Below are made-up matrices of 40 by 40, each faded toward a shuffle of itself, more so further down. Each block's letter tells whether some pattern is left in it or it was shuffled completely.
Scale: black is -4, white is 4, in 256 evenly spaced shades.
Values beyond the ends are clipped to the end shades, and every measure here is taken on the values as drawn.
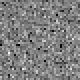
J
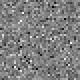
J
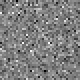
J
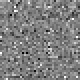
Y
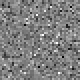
J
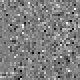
Y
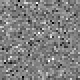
J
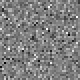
J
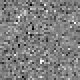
Y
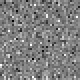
Y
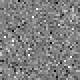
J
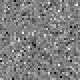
Y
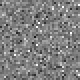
J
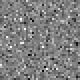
J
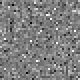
J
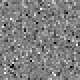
J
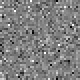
J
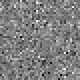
J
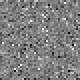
Y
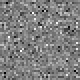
Y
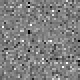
Y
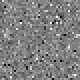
J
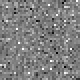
Y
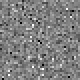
Y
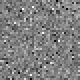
J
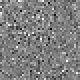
Y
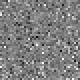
Y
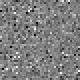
J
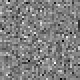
Y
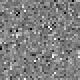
J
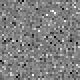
J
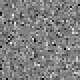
J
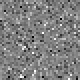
J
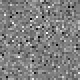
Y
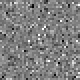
Y
